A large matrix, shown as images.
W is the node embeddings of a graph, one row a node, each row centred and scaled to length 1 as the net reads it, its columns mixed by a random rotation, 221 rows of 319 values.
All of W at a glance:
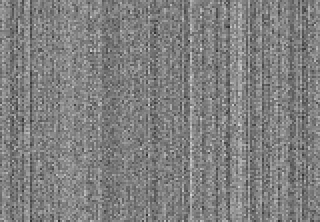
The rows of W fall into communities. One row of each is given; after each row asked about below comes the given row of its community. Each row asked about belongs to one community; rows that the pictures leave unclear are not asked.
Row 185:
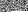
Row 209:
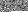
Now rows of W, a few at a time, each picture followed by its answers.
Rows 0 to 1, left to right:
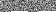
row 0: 209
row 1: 185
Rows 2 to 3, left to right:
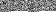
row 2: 209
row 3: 185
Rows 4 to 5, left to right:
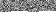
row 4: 209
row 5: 185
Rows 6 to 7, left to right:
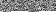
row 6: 209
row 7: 185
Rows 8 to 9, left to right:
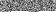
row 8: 209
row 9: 209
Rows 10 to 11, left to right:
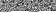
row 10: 209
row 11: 209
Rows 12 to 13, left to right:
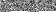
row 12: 209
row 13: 209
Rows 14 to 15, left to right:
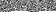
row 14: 185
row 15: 209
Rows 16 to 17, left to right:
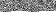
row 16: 209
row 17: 209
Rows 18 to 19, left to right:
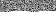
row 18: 185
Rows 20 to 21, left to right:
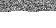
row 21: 185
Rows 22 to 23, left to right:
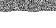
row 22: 209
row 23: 185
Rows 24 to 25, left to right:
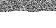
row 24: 185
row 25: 185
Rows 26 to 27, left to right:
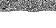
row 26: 185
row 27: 185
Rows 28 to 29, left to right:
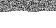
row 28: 185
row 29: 185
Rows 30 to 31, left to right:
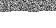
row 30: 209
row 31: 185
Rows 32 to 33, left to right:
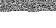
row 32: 209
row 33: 185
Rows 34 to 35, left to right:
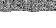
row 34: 209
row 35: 209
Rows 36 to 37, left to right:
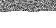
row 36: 209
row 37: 185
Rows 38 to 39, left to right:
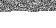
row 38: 185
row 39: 209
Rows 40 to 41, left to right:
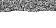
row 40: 185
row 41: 185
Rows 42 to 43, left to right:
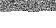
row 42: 209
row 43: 185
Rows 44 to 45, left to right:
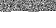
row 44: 209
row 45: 209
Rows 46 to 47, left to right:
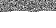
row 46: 185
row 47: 185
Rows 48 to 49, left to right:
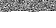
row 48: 209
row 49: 209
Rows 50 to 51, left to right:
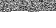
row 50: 209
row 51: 209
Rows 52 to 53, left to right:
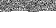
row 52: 185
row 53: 185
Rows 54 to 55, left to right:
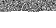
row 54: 209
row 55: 185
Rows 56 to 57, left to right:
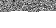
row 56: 209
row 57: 185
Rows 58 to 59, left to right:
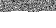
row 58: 209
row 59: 185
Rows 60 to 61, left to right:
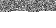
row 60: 185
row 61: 185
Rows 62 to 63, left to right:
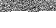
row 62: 209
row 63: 185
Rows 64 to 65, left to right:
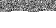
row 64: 185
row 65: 185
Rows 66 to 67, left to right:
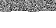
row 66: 209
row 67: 209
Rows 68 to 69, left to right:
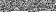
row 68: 209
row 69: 185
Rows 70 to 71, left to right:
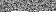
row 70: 185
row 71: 209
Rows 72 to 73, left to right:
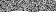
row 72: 185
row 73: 209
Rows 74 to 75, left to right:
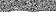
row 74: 185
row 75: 209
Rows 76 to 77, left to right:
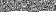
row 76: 185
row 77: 185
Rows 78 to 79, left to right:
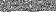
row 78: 209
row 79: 185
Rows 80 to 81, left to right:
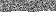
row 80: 209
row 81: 185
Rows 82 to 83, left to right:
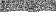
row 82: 209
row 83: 185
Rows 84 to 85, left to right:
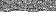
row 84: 185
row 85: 185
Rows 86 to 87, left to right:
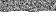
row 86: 209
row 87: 185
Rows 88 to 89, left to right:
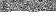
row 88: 209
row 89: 209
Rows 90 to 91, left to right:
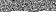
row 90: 209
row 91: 185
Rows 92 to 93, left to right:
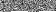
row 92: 209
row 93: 185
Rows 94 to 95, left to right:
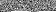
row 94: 185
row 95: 209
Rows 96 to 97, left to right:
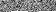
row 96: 209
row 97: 209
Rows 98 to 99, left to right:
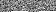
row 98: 185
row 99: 185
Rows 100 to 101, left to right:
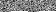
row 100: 209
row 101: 185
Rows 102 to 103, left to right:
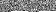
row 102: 185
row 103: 185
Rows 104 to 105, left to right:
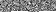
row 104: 209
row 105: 209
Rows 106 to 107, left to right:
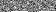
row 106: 185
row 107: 185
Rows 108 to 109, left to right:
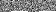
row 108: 185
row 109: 185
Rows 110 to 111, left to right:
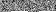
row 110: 209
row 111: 185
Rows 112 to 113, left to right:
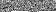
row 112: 185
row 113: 209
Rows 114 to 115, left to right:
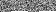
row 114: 185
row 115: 185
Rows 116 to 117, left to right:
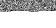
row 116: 209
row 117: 209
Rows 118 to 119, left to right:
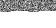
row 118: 209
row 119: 209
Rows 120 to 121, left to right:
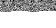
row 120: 209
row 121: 209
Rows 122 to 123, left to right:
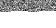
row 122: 209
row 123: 185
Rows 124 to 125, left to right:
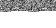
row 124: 209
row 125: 209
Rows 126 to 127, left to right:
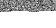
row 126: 185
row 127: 209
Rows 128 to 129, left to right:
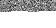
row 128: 185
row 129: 209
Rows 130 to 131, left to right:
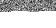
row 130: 185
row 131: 209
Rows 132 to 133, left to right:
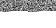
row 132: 209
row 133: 185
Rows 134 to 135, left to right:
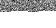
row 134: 209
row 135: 185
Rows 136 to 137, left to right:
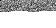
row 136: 185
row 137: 185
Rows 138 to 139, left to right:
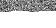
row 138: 185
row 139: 209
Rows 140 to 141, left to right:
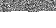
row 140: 209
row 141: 185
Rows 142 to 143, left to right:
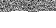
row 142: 185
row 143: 185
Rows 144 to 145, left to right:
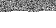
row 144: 185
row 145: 185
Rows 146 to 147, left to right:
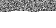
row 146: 185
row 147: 209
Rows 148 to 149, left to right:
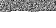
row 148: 209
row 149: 209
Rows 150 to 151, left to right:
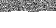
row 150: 185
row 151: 185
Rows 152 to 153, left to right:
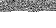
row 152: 209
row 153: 185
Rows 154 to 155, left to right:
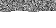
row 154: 209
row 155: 209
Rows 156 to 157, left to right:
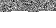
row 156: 209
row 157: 185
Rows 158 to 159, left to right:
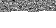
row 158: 209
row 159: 185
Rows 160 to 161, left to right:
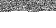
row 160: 185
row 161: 185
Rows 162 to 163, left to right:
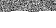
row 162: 185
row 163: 209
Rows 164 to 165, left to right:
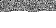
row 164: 185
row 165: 185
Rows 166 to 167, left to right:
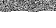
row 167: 185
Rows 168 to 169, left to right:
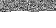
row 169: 209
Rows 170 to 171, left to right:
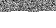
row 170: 209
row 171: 185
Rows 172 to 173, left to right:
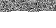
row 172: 209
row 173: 185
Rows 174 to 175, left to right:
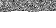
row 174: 209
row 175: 209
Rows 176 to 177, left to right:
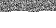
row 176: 185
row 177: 185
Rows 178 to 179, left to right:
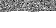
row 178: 209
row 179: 209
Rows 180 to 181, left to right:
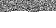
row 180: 185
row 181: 185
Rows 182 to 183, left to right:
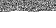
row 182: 185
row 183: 185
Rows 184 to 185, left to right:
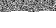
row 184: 209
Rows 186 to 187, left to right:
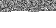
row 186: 185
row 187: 209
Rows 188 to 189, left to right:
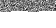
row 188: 209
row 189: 185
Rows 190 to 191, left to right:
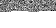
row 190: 185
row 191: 209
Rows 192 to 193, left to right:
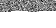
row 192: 185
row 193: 209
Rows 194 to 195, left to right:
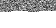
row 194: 185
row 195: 185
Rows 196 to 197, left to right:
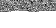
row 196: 185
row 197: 209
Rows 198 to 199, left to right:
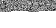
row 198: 185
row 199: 209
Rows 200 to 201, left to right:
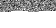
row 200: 185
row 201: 209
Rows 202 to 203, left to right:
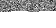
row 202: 185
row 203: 209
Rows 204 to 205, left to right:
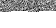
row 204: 209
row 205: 185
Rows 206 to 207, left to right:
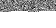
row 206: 209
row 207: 185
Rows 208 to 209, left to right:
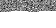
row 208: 185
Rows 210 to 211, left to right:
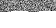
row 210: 185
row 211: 209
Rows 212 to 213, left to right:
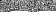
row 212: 185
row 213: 209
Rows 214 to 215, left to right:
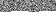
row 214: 209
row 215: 209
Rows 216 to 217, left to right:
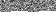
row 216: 209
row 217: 185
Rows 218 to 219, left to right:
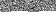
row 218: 209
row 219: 185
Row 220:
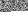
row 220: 209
